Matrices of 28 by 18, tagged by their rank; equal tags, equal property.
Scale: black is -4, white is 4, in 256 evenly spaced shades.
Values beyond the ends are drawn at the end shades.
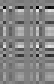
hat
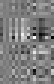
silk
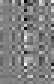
silk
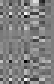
silk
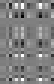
hat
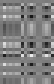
hat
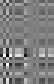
hat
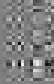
silk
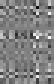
silk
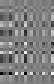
hat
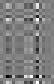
hat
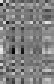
silk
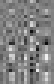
silk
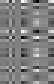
hat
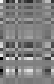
hat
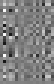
silk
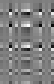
hat
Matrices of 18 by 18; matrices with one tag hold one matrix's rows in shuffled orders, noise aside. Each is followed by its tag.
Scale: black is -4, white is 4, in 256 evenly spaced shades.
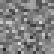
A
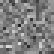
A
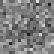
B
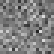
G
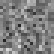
A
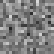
B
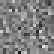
G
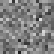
G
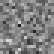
A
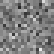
G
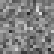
B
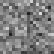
B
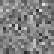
G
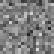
B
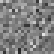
G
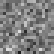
A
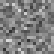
A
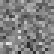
A
